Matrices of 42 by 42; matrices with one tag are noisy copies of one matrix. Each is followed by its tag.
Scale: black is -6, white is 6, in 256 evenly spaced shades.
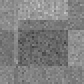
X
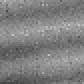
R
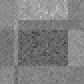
X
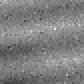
R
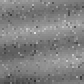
R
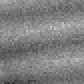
R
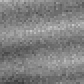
R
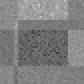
X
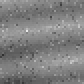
R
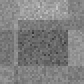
X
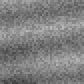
R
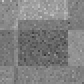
X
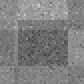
X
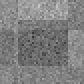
X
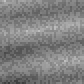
R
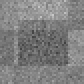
X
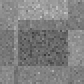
X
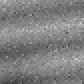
R
